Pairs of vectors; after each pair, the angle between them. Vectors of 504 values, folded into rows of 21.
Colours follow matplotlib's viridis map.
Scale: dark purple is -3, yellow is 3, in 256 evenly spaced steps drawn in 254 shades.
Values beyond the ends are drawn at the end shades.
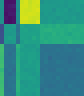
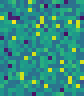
orthogonal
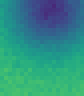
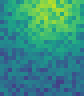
nearly opposite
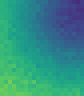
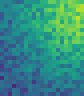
nearly opposite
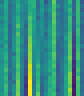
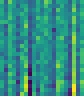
nearly opposite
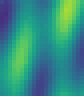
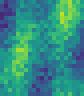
nearly parallel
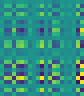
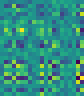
nearly opposite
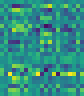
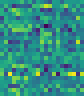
nearly parallel
